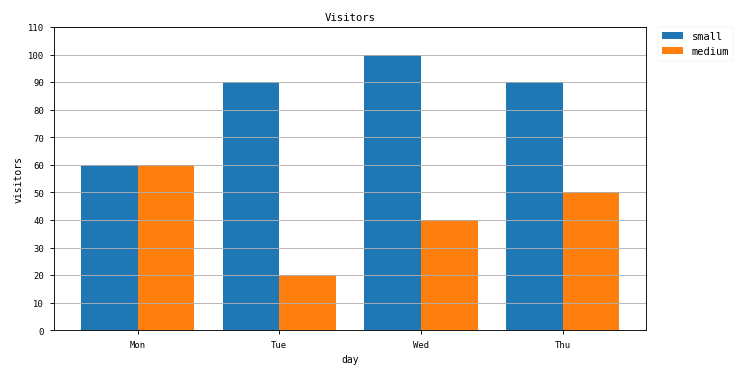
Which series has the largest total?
small
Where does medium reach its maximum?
Mon
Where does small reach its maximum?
Wed
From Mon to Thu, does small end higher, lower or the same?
higher
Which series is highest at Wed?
small
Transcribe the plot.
Title: Visitors
x-axis: day, ticks Mon Tue Wed Thu
y-axis: visitors, ticks 0 10 20 30 40 50 60 70 80 90 100 110
Legend: small, medium
Values:
small: 60 90 100 90
medium: 60 20 40 50
